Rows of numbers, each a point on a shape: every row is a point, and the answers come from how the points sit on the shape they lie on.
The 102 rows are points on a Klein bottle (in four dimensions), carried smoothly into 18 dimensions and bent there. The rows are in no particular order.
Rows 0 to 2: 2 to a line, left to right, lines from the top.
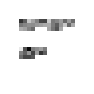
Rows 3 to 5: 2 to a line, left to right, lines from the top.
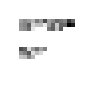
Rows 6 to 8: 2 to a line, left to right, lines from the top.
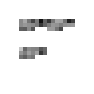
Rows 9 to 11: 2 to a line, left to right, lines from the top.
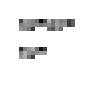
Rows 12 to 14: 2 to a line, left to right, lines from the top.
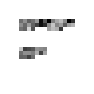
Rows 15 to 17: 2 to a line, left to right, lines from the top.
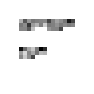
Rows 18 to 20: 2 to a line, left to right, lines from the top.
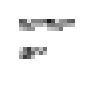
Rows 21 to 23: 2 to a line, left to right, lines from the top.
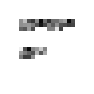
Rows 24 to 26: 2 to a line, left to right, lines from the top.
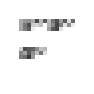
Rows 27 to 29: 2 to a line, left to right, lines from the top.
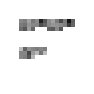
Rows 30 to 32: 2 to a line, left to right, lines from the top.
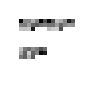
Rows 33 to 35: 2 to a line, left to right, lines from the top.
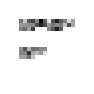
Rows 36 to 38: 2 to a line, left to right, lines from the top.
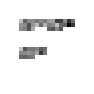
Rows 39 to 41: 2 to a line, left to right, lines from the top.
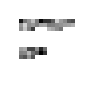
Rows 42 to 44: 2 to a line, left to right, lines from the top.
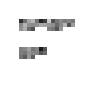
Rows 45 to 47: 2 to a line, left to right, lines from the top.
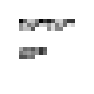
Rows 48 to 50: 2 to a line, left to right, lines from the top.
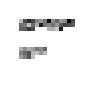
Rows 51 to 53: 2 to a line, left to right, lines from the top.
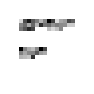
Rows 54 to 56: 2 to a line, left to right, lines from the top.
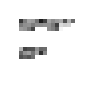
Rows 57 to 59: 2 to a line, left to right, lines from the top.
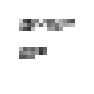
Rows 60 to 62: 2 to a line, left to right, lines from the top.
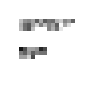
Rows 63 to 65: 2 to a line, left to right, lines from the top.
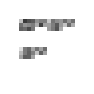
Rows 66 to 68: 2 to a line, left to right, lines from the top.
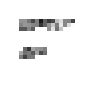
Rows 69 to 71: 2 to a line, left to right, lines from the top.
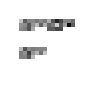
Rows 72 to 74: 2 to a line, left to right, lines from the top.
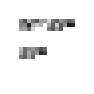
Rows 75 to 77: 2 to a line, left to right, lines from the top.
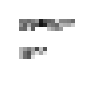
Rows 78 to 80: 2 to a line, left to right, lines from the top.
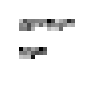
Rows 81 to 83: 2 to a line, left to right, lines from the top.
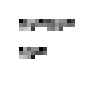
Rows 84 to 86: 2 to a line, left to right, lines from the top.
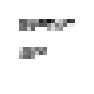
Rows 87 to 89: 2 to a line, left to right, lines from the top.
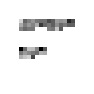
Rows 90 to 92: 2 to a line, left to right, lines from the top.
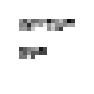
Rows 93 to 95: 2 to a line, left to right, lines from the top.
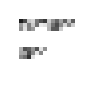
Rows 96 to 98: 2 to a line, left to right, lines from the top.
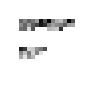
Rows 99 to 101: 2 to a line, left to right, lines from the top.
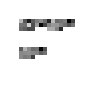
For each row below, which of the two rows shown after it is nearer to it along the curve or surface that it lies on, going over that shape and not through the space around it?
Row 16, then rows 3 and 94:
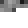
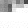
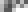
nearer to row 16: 3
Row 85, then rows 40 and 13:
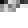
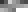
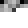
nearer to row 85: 13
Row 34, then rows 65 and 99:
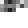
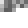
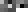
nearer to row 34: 99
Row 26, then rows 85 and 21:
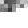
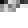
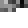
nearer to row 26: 21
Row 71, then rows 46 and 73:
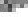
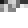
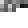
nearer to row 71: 73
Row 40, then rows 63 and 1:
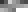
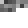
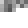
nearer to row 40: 1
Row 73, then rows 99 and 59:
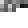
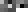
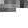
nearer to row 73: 99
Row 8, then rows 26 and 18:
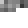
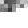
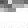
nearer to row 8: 26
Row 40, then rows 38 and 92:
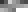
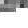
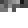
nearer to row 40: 92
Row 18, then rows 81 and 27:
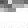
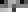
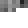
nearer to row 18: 81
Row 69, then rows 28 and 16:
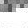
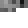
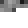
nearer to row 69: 28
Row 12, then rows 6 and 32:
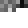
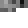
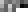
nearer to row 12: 32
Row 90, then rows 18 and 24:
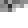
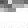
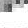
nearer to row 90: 18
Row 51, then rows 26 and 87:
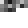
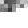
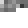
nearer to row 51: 26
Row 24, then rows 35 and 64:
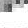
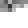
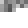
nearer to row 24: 64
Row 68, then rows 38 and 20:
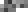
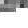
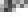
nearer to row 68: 20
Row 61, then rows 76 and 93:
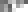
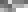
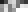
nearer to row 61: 93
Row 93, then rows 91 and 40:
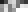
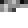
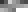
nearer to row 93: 91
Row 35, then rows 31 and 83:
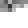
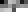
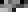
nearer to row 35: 31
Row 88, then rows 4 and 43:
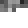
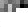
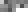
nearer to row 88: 4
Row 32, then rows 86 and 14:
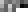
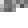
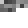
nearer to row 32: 86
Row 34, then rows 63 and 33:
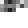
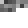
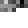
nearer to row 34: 63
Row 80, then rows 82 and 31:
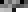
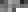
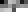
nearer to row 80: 31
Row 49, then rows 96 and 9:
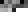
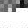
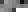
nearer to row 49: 96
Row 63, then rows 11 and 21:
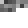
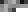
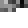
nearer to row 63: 21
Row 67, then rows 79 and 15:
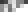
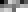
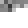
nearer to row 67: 79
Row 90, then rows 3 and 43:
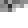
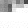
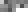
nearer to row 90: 43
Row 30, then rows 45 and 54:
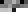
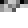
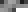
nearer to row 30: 45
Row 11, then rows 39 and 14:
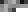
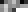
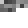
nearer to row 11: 39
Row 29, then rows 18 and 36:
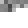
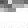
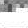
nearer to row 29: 36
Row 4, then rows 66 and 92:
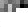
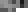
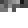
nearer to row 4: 92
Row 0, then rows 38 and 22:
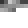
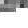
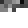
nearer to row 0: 22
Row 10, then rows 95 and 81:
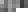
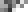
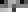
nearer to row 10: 81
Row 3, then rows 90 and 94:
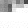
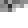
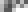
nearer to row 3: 94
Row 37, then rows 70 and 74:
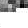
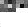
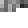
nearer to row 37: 70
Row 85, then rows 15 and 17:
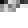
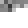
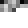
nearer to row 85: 17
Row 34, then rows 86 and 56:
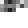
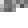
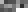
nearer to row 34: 56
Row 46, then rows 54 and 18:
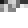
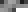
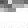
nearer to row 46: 54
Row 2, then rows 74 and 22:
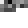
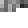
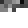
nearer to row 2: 74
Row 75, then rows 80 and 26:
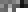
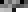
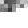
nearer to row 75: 80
